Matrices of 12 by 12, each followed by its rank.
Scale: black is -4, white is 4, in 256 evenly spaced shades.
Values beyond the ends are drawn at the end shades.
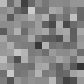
full rank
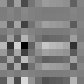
one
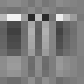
one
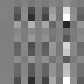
one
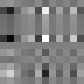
one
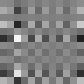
one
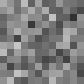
full rank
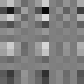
one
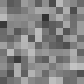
full rank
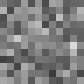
full rank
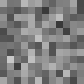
full rank
